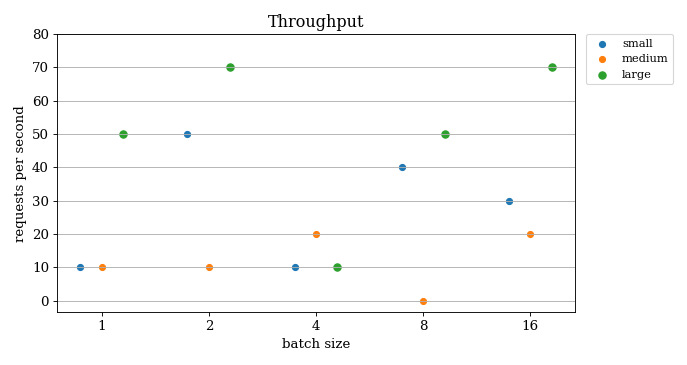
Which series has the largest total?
large
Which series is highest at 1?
large
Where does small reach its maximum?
2
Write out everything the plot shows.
Title: Throughput
x-axis: batch size, ticks 1 2 4 8 16
y-axis: requests per second, ticks 0 10 20 30 40 50 60 70 80
Legend: small, medium, large
Values:
small: 10 50 10 40 30
medium: 10 10 20 0 20
large: 50 70 10 50 70
